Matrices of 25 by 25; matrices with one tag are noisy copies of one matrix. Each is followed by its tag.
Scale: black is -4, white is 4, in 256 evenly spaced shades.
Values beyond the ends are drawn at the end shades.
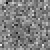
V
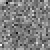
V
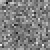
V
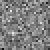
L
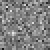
L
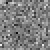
V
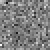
V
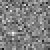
L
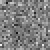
V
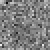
V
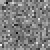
V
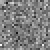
V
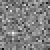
L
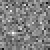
L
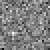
L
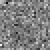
V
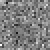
V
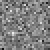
L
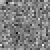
V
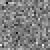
V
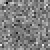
V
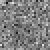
V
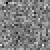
V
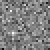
L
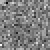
V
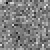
V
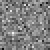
L
